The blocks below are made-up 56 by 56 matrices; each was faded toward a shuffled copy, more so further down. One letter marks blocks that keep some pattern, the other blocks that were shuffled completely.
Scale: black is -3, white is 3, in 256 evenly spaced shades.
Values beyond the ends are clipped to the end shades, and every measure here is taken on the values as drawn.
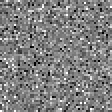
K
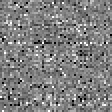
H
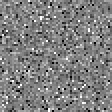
K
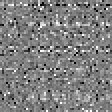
H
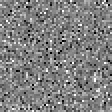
K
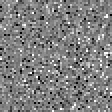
K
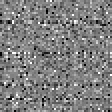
H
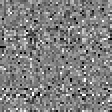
H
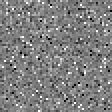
K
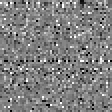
H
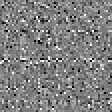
H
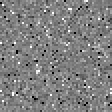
K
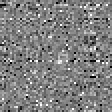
H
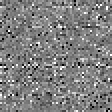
H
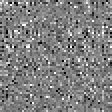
H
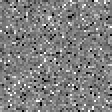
K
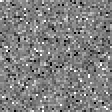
K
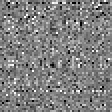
H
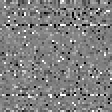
H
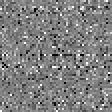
H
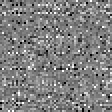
H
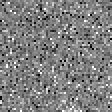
K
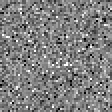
K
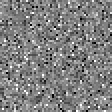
K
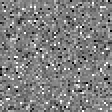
K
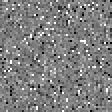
K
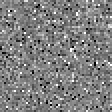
K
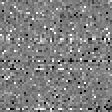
H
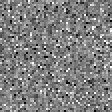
K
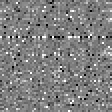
H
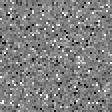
K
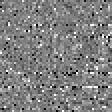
H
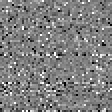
H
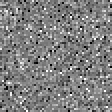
K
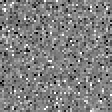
K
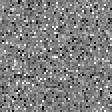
K
